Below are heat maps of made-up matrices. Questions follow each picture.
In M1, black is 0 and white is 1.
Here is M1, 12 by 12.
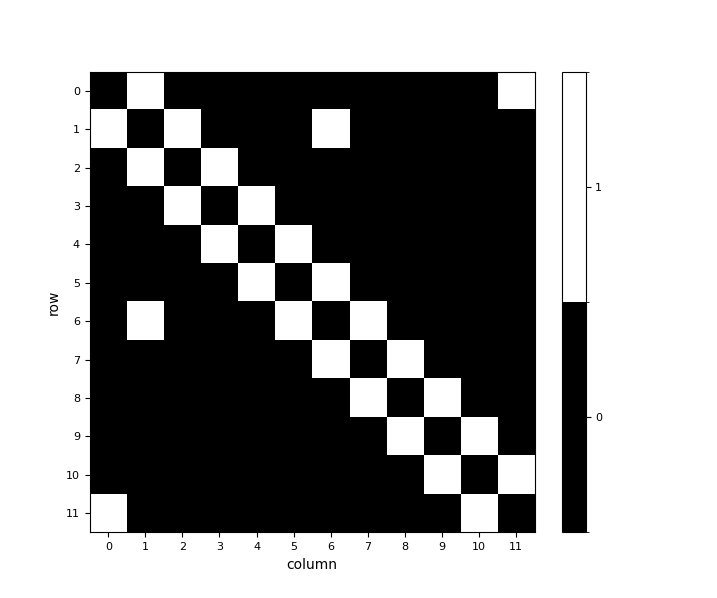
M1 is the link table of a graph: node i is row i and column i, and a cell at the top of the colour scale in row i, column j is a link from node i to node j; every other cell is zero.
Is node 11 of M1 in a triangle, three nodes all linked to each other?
no
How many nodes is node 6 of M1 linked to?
3
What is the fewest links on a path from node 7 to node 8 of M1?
1
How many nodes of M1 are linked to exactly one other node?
0
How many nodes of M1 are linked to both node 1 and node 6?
0
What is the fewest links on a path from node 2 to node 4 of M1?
2
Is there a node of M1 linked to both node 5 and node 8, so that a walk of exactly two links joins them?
no
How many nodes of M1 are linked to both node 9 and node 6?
0
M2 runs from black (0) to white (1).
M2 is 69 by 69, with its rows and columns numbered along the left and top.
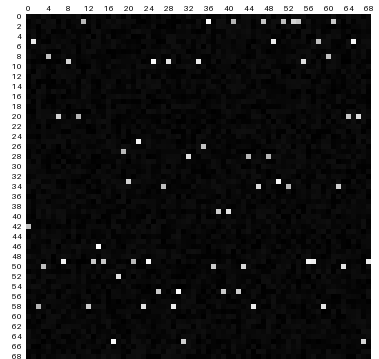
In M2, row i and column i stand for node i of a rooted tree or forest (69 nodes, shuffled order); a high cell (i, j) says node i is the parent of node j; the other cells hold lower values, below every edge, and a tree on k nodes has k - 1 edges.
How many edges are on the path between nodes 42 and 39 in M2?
2
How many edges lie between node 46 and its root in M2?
2
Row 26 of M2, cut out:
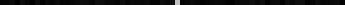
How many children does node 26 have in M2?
1
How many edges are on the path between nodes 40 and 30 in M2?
3
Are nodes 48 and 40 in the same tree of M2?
yes
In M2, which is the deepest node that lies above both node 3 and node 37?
50
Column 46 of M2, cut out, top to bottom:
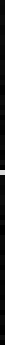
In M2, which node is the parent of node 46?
34
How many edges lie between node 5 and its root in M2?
0
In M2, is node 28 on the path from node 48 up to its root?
yes
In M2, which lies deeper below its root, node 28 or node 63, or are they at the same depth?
node 63
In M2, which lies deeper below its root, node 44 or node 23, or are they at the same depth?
the same depth
